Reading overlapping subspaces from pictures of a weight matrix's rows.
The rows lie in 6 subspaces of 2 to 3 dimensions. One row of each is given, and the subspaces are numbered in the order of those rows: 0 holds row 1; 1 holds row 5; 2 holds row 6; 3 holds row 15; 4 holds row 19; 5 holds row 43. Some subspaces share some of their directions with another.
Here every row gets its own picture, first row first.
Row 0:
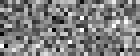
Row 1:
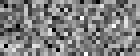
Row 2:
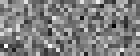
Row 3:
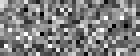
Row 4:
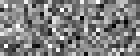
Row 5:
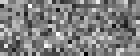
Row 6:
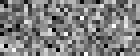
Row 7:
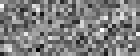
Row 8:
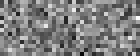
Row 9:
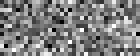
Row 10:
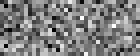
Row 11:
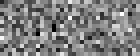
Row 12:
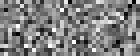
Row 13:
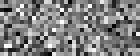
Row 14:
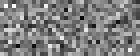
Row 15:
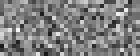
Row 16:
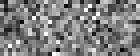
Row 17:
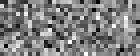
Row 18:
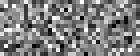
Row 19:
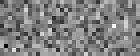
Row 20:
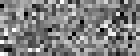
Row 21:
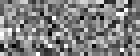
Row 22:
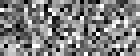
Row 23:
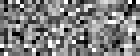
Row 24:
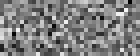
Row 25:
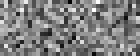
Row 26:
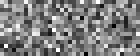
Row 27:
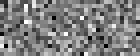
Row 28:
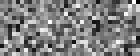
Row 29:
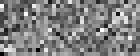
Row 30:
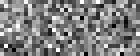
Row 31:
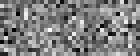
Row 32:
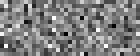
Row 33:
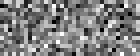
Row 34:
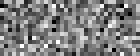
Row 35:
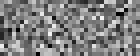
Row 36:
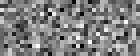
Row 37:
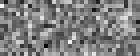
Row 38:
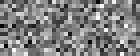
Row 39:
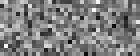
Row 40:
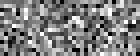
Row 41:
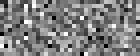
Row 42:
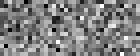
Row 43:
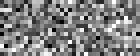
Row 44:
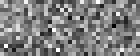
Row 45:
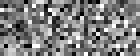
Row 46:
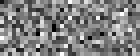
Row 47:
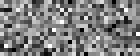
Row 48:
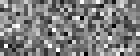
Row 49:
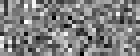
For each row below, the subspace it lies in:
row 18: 0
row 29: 4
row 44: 2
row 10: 0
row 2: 3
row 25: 1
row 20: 4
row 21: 3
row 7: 4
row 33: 1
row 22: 0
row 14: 0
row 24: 3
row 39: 1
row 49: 2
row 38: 0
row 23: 5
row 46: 3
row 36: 0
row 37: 1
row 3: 4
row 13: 5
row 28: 5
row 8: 1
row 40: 4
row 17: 1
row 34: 1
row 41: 2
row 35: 3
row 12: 5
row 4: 0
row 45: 0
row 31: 4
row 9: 5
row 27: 2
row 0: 5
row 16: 5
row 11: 3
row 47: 5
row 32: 2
